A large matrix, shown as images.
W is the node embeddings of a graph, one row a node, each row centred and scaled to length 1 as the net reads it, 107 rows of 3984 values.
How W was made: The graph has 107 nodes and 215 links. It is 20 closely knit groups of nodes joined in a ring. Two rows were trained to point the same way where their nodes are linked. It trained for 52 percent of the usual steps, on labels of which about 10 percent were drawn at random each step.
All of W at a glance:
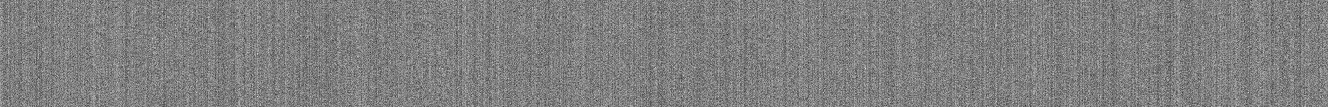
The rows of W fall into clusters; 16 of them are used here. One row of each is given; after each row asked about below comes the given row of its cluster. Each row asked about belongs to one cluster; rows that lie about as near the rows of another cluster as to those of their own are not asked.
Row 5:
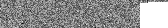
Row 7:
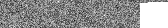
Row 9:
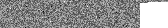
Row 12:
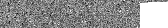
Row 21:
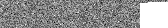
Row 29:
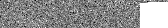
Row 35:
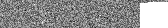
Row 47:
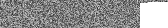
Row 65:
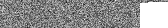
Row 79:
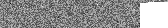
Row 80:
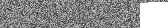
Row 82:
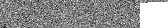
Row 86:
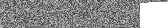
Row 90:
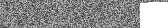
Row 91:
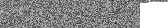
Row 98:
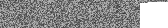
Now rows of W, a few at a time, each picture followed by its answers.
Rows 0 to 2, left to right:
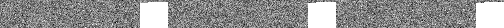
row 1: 7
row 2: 65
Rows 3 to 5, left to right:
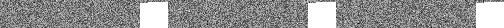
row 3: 82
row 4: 98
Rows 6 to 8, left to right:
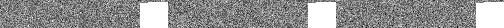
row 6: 21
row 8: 35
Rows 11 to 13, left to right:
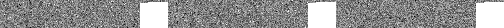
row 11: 86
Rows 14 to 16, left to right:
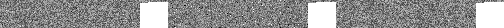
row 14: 98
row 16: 21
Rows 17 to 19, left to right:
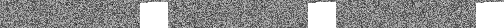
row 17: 90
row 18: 86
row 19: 35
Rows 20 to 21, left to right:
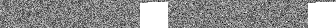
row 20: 29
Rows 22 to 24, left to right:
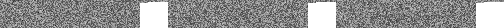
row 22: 35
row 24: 12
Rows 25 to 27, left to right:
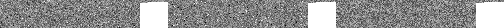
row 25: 12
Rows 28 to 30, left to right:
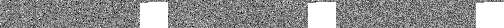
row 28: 91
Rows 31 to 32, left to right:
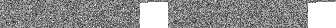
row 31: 65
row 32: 86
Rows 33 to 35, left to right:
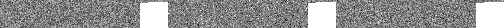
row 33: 12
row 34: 82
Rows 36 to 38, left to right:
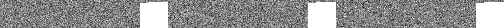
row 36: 79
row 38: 47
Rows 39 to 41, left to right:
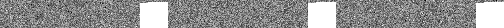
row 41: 21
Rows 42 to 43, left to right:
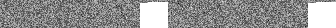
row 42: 29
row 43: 79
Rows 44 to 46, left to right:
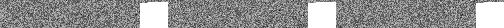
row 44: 9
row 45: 79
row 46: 90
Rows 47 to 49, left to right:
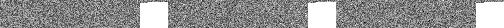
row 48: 98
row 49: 9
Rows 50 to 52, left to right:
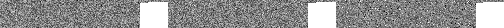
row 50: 65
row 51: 79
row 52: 47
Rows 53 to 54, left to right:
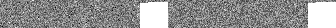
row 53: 79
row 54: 9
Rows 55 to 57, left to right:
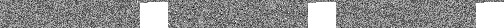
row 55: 35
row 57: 7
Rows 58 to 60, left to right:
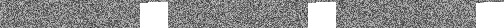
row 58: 9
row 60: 29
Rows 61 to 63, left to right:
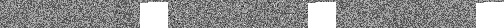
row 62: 21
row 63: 29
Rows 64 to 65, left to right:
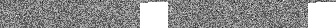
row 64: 98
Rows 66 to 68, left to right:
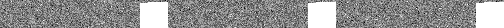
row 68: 91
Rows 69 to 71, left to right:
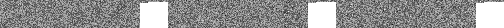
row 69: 91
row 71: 5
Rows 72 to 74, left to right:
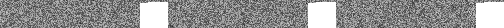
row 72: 91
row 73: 90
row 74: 5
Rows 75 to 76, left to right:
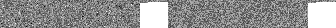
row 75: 29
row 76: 90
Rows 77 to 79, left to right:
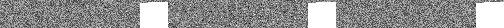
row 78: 12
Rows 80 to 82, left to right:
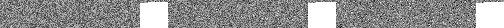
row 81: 9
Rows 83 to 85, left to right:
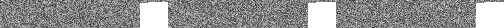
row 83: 80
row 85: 65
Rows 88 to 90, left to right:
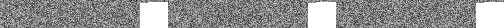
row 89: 12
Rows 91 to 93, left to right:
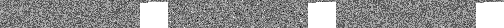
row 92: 79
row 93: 35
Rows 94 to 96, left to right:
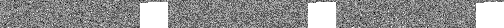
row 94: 91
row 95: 65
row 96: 86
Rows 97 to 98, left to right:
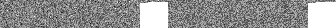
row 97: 80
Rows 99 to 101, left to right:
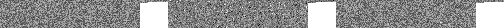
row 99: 98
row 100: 86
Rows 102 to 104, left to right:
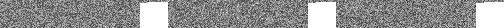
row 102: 35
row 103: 9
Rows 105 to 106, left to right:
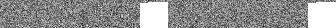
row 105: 21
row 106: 65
